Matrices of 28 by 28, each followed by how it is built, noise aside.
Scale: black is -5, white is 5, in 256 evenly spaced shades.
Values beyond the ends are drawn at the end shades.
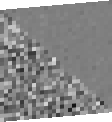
lower triangular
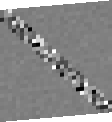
banded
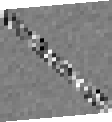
banded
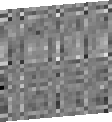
low rank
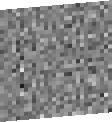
low rank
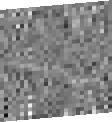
low rank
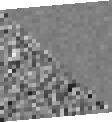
lower triangular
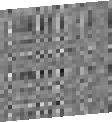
low rank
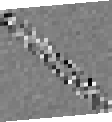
banded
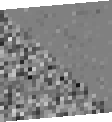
lower triangular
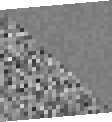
lower triangular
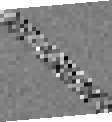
banded
